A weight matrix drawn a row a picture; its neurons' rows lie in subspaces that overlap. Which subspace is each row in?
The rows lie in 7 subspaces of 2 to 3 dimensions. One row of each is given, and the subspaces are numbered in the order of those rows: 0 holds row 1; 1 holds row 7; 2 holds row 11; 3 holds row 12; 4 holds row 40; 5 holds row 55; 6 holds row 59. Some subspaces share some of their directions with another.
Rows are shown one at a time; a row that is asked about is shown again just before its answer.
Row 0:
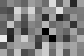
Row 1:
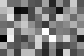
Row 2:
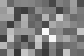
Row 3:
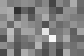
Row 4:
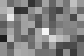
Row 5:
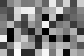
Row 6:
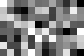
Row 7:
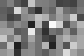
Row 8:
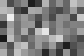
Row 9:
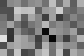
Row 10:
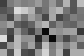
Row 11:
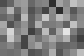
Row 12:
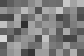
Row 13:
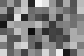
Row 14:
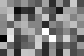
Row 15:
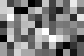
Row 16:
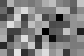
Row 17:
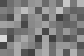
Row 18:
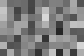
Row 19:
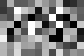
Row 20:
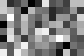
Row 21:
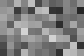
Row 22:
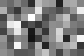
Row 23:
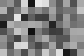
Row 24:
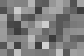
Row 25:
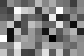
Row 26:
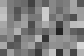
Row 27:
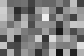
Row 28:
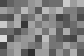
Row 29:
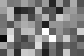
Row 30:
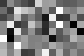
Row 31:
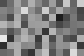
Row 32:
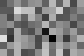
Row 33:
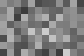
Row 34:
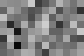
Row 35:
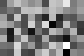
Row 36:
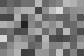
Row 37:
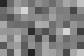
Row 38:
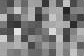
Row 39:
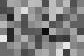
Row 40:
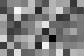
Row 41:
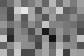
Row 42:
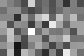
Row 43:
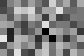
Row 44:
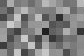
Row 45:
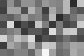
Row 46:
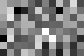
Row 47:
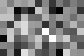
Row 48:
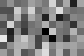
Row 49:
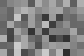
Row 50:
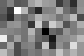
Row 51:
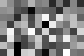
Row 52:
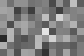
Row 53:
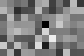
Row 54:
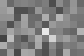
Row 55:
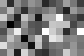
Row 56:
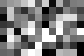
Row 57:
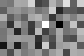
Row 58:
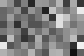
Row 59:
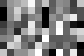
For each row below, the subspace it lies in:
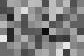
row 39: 0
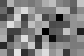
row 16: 5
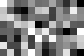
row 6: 2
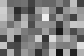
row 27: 6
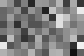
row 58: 3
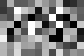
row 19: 4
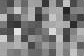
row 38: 5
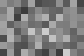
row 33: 1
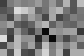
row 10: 2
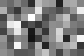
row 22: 4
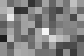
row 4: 0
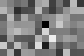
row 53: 4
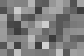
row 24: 4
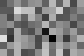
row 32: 5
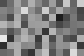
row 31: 3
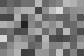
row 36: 3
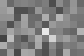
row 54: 5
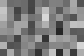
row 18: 6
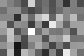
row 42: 1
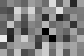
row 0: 2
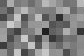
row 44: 5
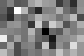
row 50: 1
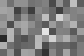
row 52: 2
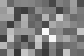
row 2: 5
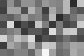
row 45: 2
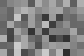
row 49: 1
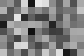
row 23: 1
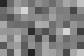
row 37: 2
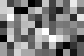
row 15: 0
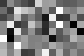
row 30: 4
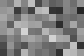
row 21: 3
